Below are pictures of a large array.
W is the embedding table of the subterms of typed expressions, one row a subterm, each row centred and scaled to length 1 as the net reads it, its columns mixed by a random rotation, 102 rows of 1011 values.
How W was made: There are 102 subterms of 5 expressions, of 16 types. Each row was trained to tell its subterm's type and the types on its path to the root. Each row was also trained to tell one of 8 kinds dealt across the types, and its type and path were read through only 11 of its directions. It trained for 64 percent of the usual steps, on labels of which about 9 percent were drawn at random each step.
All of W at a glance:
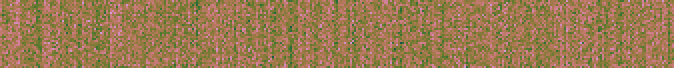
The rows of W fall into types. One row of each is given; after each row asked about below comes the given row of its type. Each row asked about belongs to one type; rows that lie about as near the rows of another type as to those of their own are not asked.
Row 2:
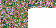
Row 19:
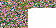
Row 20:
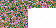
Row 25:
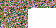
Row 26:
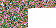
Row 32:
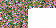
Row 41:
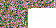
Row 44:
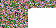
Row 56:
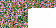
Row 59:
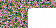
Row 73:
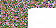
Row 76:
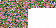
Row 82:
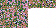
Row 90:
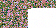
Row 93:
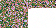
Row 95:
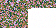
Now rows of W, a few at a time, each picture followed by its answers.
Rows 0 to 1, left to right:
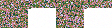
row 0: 95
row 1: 93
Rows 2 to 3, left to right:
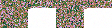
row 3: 93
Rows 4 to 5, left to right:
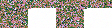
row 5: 90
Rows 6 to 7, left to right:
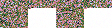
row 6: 19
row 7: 20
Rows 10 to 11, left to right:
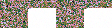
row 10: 59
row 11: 44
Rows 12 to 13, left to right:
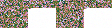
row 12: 19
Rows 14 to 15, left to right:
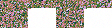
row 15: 41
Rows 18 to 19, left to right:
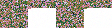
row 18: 25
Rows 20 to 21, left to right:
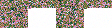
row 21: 2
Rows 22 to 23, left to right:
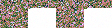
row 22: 73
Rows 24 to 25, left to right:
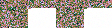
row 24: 20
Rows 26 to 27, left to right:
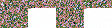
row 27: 41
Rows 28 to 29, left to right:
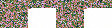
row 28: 90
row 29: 25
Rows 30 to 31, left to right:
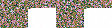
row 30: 26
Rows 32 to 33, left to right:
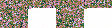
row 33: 73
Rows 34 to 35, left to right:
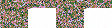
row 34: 20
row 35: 20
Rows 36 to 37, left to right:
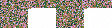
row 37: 82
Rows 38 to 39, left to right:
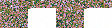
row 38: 32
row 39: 73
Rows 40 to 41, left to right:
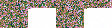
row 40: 25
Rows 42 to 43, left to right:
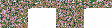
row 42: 44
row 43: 95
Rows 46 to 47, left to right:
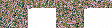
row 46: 41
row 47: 25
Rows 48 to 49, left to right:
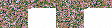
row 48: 95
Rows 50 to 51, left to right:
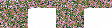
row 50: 32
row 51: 56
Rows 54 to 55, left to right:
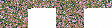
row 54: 2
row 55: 41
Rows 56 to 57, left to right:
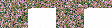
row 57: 56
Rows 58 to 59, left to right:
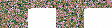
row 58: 76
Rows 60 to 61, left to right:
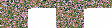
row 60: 32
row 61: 20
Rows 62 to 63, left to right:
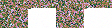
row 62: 19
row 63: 82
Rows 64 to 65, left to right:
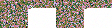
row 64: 93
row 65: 93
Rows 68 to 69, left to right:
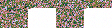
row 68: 20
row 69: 95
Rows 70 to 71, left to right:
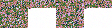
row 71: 82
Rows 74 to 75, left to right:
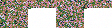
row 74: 73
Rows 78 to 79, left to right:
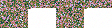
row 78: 19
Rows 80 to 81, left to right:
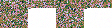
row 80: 76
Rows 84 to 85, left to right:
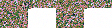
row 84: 2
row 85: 19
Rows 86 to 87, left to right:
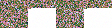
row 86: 95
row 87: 93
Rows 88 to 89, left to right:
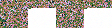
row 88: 73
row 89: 32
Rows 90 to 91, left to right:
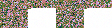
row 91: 19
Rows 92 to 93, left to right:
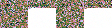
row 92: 82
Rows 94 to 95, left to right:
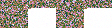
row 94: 73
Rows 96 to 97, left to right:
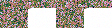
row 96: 82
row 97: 56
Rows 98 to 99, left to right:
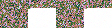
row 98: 44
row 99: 41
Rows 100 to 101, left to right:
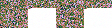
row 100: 82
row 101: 26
